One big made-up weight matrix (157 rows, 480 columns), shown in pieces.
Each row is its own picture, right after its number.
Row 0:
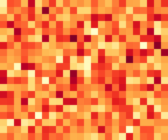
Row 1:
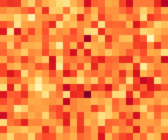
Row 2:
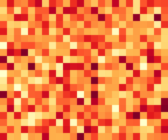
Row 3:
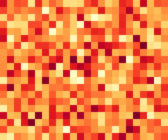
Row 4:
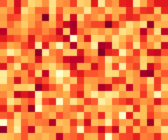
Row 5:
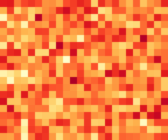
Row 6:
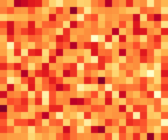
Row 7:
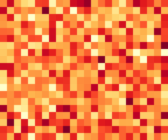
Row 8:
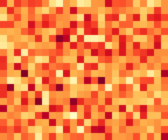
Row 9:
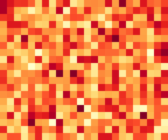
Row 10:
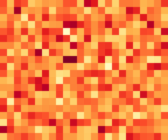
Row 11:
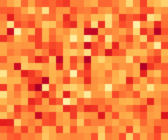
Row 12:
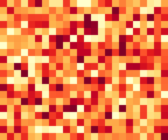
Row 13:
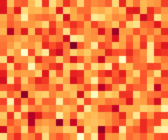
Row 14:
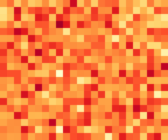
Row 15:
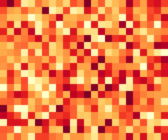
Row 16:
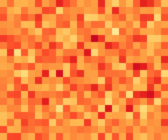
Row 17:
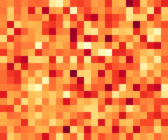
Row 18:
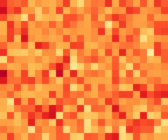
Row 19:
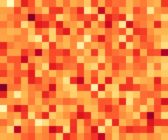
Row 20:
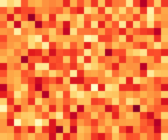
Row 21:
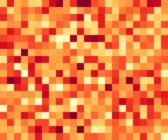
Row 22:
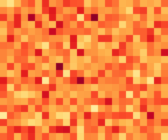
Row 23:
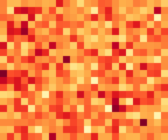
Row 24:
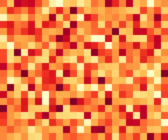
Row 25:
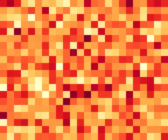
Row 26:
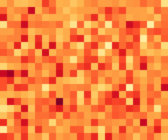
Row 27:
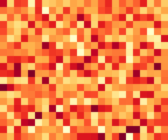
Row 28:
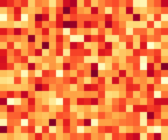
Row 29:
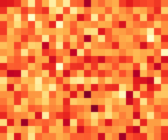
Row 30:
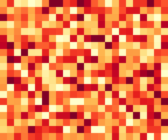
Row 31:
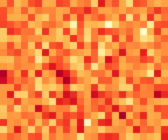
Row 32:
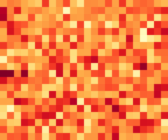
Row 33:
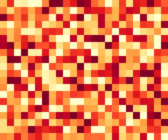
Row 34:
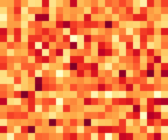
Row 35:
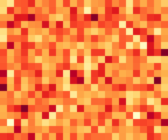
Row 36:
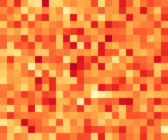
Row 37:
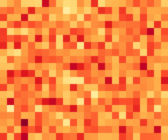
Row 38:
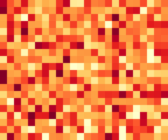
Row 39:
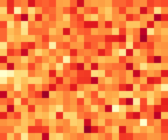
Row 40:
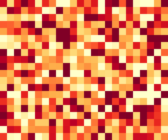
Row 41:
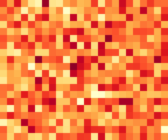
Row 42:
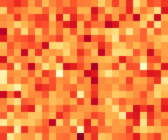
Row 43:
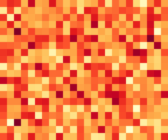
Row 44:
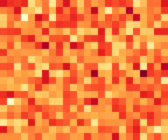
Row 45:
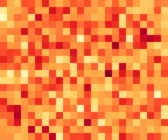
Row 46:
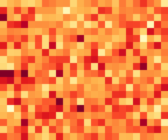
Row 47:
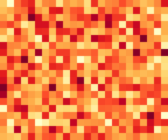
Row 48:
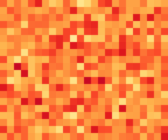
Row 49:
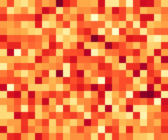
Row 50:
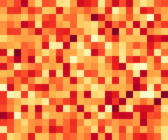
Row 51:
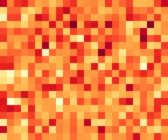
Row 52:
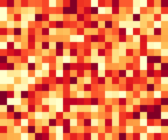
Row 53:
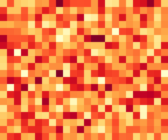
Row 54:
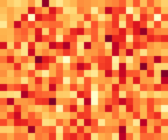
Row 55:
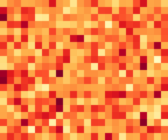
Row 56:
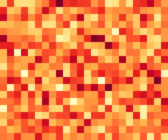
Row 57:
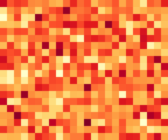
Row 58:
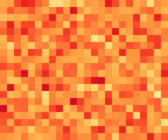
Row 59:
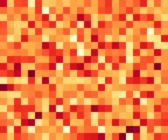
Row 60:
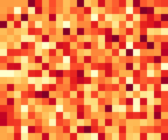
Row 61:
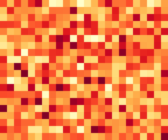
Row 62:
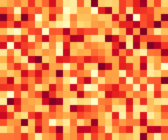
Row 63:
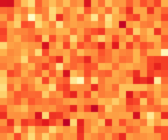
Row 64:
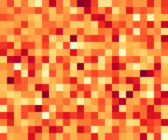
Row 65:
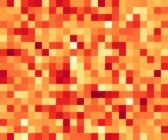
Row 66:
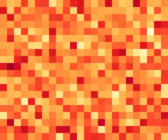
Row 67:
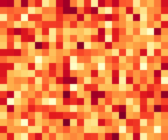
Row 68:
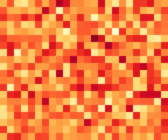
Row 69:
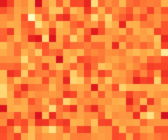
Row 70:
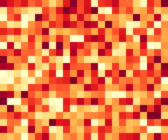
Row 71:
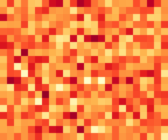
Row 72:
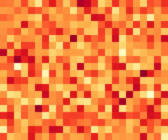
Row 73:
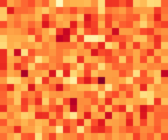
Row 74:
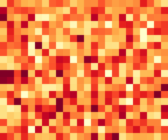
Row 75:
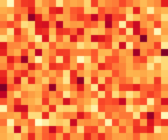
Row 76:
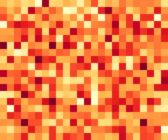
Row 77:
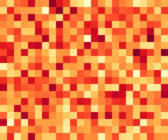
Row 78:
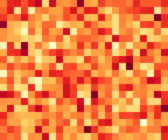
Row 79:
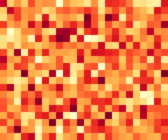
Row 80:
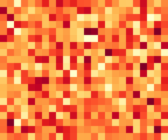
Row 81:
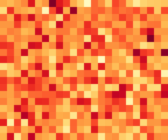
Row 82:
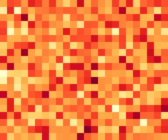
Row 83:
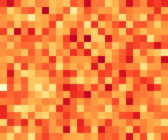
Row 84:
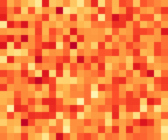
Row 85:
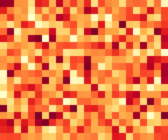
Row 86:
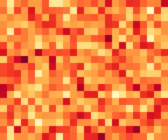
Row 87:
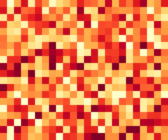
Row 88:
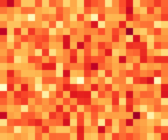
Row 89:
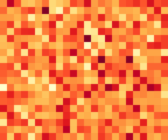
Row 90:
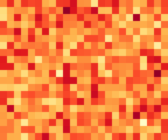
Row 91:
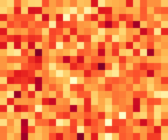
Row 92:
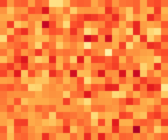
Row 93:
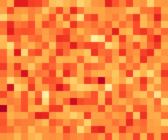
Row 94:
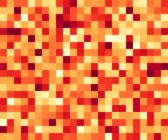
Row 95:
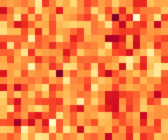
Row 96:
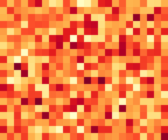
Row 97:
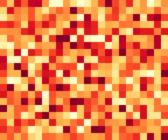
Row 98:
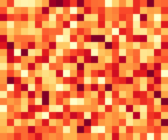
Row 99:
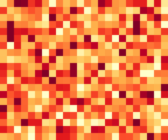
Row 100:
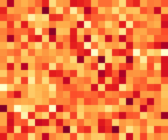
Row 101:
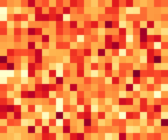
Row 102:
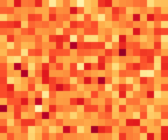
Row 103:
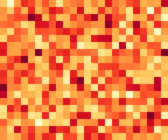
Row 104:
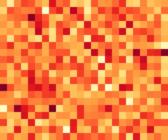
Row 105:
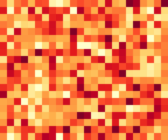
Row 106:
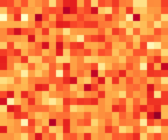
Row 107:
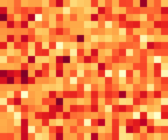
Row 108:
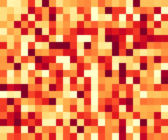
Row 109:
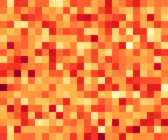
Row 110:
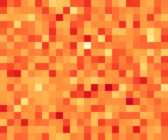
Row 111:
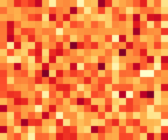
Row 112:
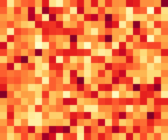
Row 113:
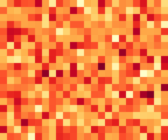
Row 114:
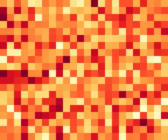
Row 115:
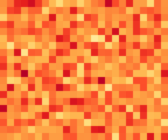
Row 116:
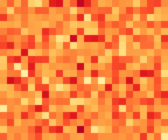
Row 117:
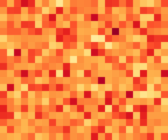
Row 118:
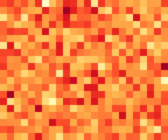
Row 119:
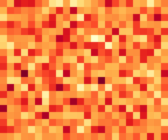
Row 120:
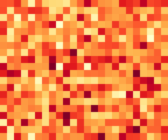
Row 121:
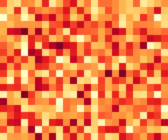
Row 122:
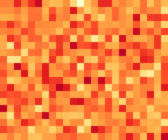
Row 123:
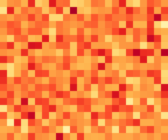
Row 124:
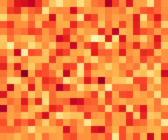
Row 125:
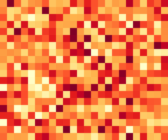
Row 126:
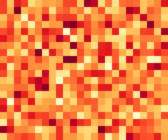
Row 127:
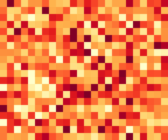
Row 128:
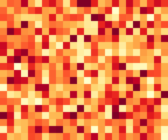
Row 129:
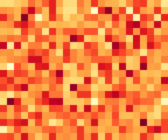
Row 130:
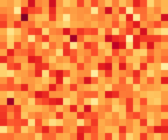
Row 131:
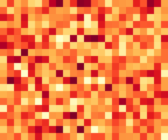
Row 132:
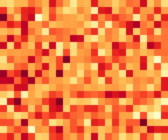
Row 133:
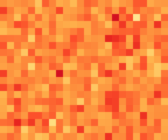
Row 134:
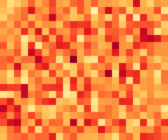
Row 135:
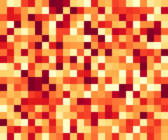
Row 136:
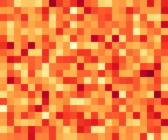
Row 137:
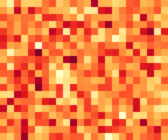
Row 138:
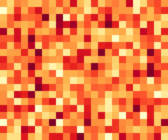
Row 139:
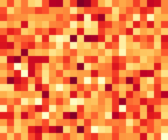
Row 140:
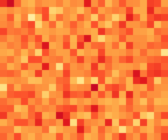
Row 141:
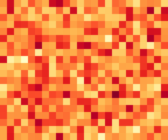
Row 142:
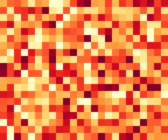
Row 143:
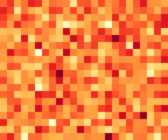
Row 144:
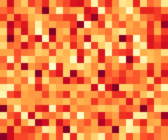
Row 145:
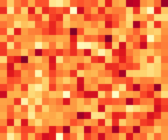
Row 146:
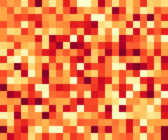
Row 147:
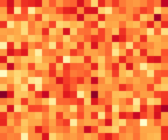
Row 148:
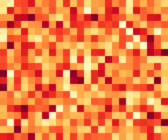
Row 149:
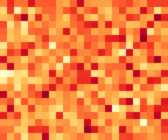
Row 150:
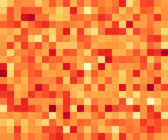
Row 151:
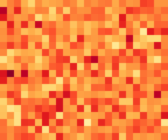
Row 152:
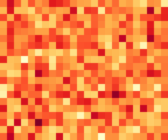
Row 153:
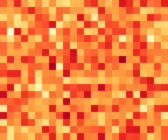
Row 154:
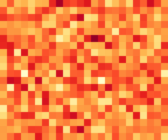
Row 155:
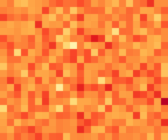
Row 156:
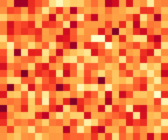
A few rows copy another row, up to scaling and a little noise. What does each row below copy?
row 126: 10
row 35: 148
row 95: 133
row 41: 36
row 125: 127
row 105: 145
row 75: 47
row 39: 149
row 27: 59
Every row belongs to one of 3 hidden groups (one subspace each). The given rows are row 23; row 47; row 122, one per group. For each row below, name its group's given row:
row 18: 23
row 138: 23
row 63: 47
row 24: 122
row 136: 122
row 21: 122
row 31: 23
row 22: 47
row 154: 122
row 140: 47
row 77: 47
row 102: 122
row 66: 47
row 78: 23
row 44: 23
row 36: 23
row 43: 47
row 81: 47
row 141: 47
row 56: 122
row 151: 23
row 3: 47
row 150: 47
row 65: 23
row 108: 23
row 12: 122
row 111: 122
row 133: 23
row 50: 122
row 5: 23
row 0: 47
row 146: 122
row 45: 23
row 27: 47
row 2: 23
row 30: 122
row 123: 47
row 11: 47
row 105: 47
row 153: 47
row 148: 47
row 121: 23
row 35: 47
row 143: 23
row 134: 23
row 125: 47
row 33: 122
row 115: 122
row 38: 23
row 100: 47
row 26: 23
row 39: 23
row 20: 47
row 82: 23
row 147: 23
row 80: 47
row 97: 122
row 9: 23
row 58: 122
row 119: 122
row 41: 23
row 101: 23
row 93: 122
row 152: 47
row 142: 47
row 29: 47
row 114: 23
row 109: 47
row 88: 47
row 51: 23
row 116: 122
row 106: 23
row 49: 122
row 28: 23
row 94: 23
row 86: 47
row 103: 47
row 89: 47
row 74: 23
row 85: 47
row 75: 47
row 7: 47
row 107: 23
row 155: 122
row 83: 47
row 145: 47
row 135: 47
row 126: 23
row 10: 23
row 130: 23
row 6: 122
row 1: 47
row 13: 23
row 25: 47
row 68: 122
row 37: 23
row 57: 23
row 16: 122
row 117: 122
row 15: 47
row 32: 23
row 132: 23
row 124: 122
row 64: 122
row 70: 23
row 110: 47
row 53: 122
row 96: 122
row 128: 122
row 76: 23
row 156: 122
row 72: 122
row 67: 23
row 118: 23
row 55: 23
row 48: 122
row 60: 23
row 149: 23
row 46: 23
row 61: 122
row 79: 122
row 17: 47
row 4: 23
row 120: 47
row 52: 23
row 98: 122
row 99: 122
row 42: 23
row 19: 47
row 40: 122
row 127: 47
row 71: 122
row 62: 23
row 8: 122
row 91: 23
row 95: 23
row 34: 23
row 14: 23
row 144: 47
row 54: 23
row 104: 47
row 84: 23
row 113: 122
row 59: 47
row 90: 23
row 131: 122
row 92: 47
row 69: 47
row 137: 23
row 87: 47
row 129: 23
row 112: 47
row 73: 122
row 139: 122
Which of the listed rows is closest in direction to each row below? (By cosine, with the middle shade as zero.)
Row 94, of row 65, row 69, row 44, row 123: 44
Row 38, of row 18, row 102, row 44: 18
